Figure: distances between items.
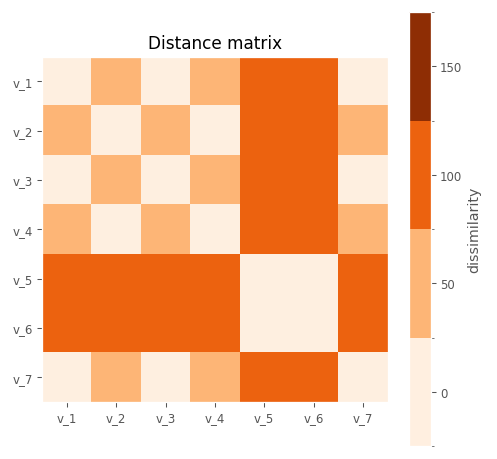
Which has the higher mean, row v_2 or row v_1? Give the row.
v_2
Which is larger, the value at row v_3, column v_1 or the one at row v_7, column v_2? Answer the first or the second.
the second
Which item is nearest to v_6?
v_5
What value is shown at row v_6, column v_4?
100
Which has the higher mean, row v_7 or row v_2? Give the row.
v_2
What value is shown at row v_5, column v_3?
100
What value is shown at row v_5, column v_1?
100
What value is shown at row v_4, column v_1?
50
